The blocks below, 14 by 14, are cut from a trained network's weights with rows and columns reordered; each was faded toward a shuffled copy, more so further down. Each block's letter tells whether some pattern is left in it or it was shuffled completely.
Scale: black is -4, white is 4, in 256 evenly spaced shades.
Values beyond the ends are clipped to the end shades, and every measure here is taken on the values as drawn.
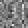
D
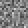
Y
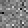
Y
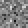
Y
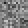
D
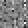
D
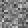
D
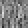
D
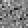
Y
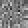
D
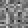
D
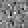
Y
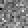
Y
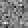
Y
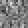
D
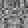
D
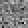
D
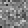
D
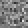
D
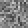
D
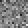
Y
